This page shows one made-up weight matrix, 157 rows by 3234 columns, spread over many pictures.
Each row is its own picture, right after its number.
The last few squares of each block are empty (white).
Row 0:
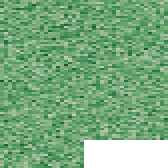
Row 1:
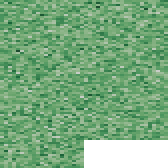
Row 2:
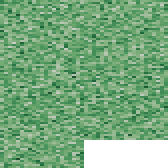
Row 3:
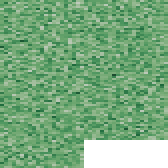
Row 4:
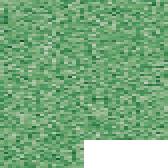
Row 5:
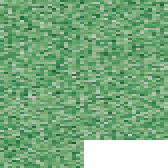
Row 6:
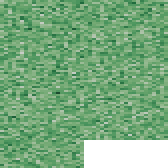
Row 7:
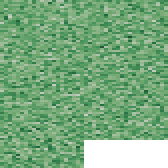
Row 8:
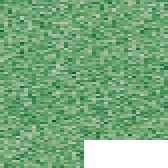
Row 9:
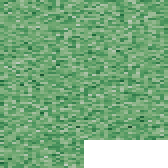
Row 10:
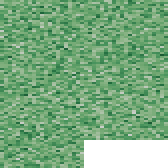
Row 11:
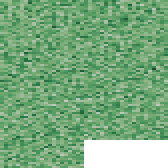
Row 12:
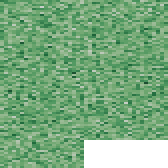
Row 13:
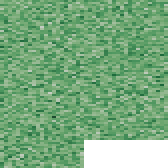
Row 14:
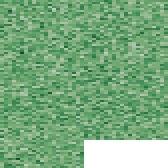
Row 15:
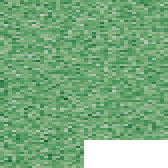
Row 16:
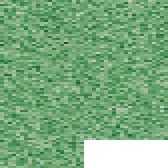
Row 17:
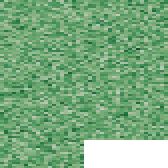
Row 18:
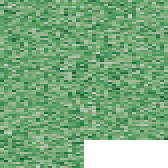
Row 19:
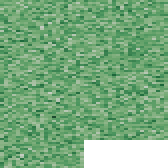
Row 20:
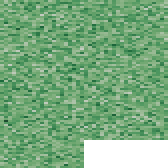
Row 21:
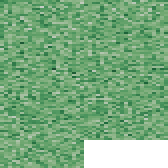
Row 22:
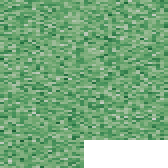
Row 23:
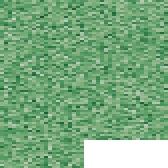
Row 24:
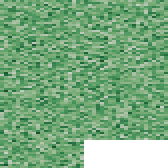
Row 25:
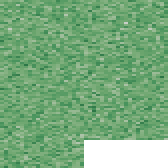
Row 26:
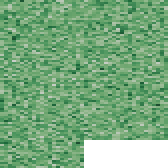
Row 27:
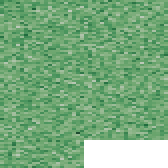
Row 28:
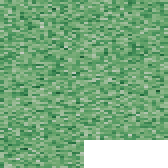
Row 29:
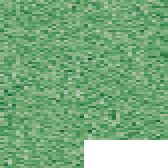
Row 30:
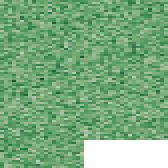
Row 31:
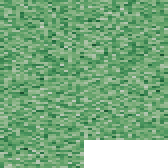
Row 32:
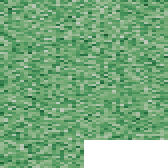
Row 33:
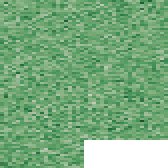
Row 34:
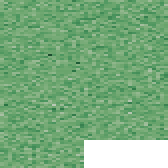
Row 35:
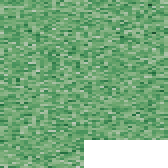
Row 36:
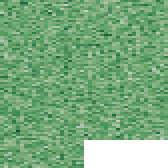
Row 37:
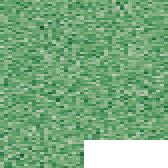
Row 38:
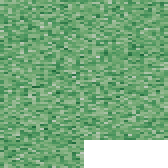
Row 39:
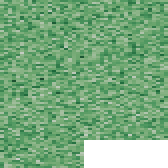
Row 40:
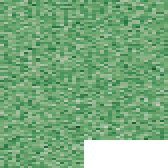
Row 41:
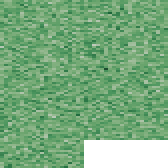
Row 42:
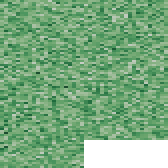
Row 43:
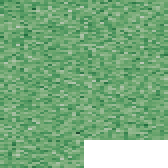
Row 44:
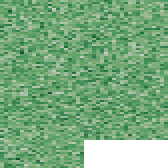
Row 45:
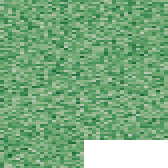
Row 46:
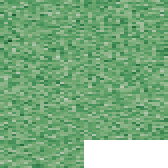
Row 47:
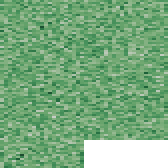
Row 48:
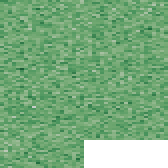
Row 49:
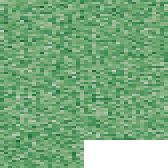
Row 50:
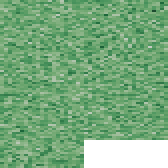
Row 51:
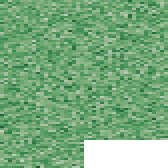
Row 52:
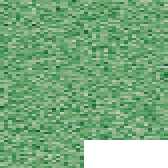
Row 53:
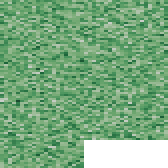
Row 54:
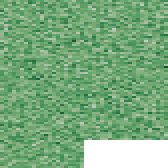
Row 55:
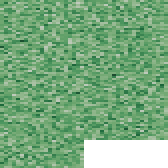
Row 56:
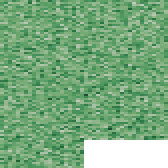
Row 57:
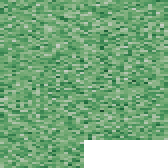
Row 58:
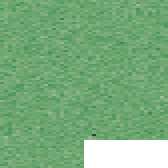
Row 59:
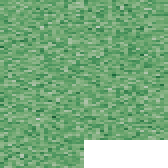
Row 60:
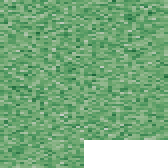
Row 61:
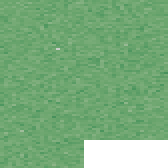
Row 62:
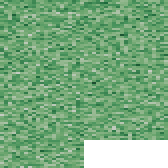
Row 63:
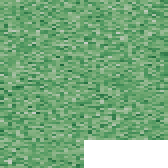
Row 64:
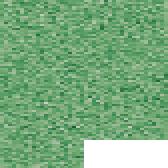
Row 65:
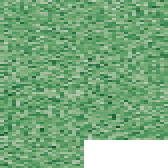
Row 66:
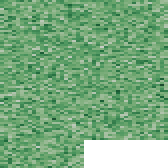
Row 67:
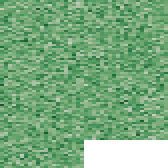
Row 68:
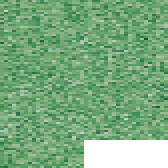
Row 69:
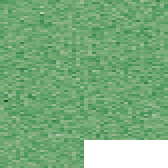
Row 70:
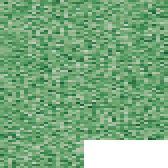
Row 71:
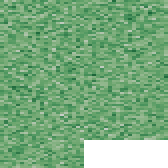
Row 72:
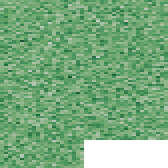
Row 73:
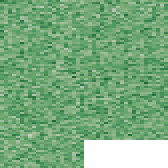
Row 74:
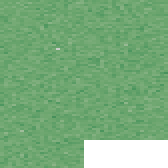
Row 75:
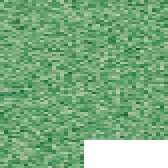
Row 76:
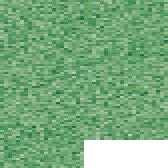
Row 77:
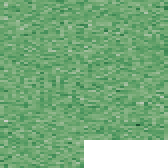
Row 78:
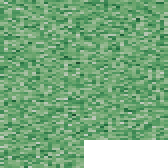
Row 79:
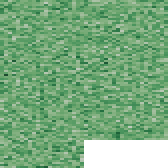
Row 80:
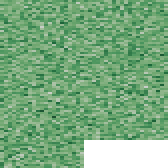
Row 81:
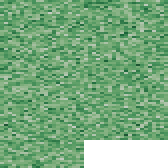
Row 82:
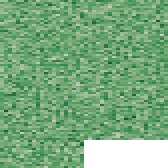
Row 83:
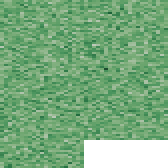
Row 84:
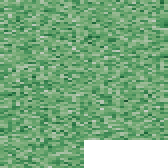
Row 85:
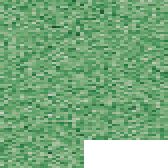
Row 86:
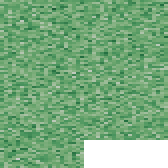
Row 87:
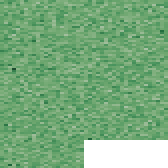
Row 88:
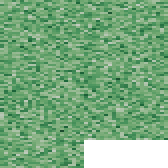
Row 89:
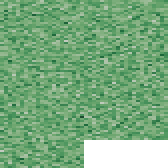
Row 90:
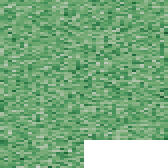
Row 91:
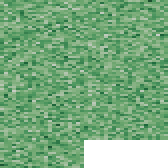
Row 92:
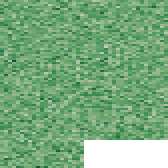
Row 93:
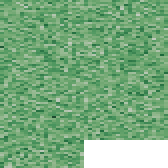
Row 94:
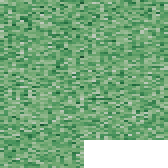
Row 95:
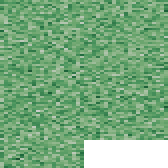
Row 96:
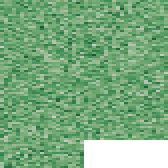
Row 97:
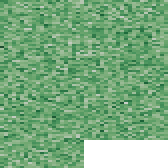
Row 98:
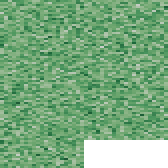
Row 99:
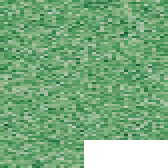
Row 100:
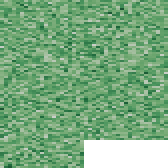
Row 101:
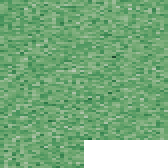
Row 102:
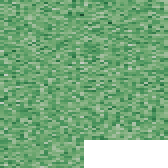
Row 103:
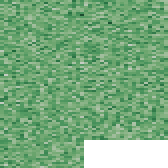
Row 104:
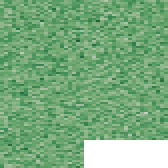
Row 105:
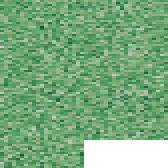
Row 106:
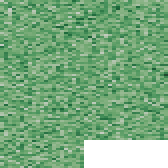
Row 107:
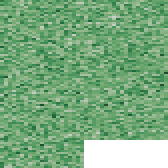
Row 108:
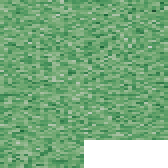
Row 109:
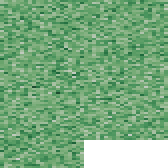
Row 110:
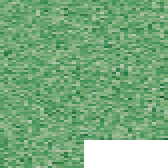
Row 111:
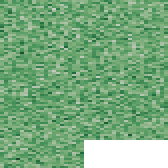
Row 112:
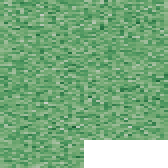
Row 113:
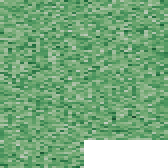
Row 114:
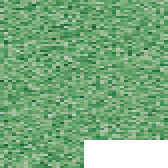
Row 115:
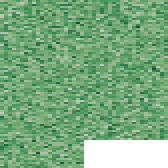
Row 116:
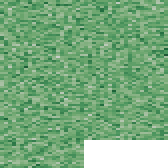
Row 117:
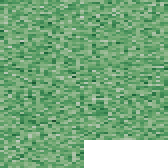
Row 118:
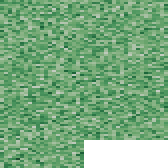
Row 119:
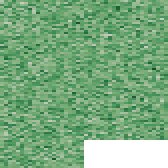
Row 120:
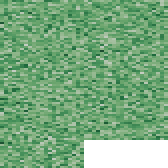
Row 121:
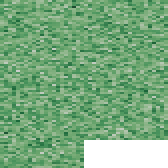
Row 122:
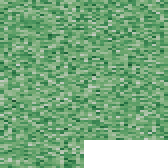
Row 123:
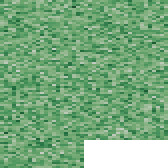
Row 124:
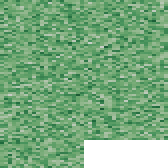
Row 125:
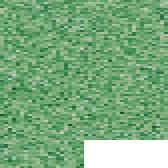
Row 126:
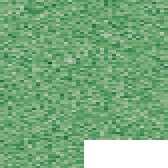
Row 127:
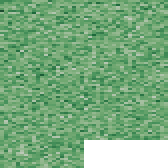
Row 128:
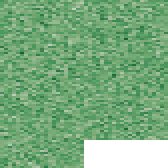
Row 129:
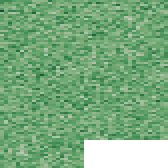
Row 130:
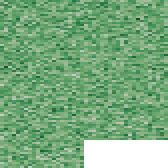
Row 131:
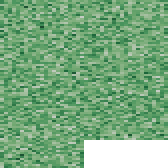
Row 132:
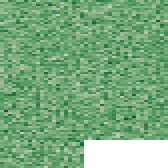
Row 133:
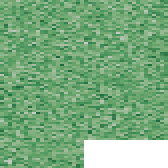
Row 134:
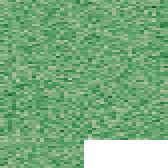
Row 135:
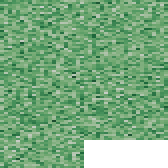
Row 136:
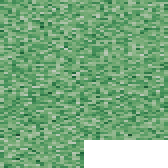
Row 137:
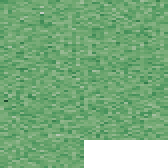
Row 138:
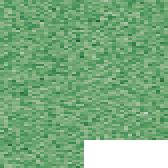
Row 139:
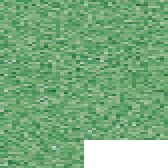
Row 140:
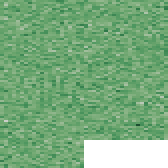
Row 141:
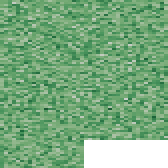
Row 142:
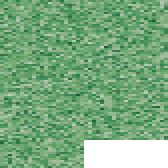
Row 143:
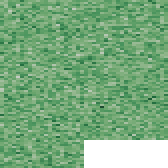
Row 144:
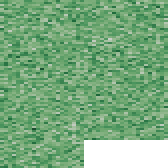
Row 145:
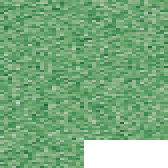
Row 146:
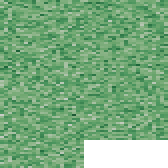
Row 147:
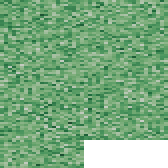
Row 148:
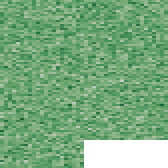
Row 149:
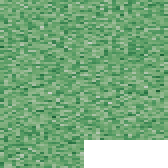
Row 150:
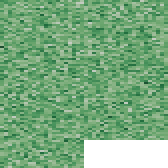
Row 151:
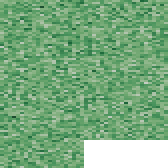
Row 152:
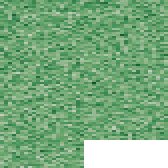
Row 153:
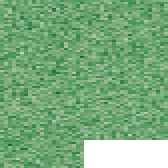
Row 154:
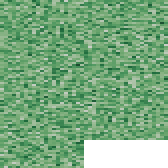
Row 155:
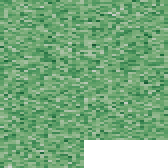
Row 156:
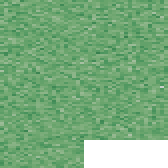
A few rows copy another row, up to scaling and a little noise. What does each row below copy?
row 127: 129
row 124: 142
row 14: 44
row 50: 108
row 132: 82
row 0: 114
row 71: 60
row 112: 64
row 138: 104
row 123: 121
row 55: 3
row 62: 152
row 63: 133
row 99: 81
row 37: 105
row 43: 27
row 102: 103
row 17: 75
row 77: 140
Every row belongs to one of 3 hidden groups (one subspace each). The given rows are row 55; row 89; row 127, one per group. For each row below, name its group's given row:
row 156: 89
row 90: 89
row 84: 89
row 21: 55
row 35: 89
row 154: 89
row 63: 89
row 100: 55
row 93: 55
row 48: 55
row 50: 89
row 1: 127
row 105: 55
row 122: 127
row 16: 89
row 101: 127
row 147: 127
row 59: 55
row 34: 127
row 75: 89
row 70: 89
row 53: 89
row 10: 55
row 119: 127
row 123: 89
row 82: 89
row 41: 55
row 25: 89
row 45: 55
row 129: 127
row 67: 55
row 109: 55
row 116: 127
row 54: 127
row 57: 89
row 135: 55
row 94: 55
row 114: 127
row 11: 127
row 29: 89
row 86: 55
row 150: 55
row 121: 89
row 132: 89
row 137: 55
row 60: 127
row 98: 89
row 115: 127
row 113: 89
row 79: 89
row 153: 55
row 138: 55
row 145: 89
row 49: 55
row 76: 55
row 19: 55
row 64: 127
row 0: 127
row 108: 89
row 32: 127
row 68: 89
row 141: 89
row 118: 55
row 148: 127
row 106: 127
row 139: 89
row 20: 127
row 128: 55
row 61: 55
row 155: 55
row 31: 55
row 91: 127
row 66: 89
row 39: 55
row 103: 89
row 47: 55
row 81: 127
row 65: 89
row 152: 127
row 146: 127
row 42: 89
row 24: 89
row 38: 55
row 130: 127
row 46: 127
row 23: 127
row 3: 55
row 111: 55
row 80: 55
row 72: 55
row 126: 127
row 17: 89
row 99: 127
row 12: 55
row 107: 55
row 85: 127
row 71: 127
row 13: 55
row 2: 55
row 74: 55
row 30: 55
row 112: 127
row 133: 89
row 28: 55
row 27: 127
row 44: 55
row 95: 55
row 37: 55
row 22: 89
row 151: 55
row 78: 127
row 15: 127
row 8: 55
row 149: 55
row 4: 55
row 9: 127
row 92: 89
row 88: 89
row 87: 127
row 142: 89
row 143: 127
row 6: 55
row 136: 55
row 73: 55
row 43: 127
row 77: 89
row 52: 127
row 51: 89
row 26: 89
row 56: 127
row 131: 55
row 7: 89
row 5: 55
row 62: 127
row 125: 127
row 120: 89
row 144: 89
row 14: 55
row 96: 55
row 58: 89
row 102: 89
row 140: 89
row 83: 55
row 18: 89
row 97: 55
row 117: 55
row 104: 55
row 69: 55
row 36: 127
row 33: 127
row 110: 89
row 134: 89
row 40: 127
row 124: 89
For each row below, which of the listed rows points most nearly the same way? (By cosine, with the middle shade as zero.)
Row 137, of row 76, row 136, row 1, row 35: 136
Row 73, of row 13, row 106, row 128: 128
